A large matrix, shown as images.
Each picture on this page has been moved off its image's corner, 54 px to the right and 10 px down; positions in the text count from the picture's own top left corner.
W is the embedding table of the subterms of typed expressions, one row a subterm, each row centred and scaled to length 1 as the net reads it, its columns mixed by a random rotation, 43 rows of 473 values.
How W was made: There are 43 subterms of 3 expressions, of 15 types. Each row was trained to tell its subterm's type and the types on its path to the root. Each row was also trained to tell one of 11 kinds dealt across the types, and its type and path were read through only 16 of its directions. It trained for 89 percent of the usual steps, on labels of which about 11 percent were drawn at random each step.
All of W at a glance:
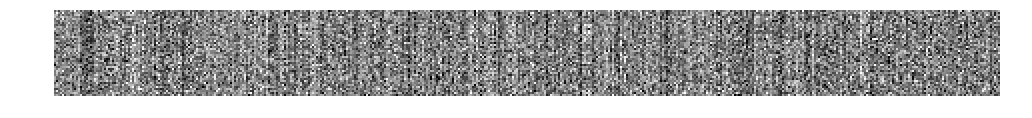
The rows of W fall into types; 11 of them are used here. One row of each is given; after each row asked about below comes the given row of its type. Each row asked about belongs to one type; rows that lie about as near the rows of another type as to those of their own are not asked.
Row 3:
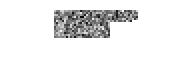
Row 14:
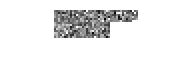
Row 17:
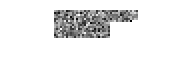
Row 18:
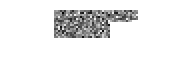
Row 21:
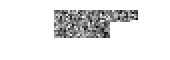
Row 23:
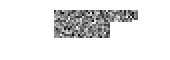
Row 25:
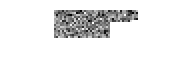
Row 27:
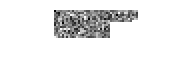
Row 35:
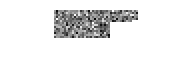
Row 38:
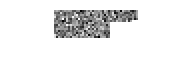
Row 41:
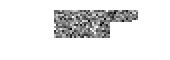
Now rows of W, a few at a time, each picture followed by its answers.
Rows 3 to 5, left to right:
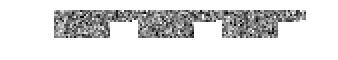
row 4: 41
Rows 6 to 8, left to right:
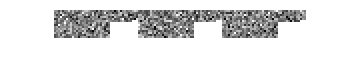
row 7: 23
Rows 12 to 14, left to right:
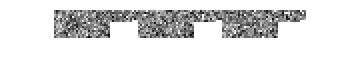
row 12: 3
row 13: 41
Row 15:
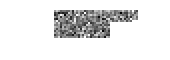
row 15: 18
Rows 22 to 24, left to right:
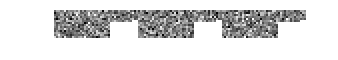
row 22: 38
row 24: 17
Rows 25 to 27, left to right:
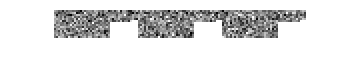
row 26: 21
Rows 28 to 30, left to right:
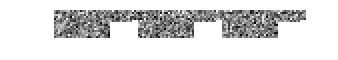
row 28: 3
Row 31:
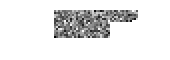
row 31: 17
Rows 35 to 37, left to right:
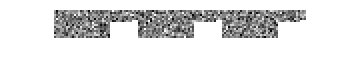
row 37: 18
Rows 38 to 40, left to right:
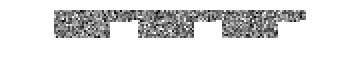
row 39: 23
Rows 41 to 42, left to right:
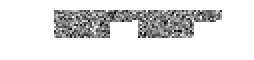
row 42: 18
